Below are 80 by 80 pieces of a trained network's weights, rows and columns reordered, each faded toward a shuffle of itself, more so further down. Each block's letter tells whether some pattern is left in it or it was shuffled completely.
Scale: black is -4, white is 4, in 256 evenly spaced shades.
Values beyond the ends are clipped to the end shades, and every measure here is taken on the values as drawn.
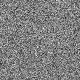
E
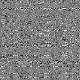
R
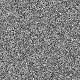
E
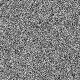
E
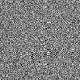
R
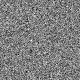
E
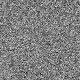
E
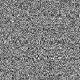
R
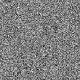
R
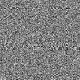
R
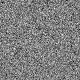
E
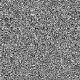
R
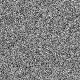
E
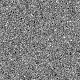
E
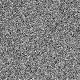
E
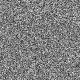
E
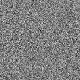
R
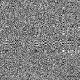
R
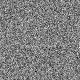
E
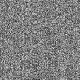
R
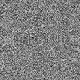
R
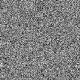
R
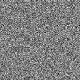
R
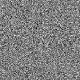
R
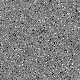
E
